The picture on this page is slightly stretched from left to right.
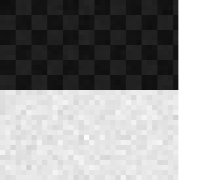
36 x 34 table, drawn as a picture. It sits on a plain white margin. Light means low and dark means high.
It is made of 2 by 1 panels. Panel 1,1: very high, checkered, faint in contrast. Panel 2,1: very low, fine-grained, faint in contrast.
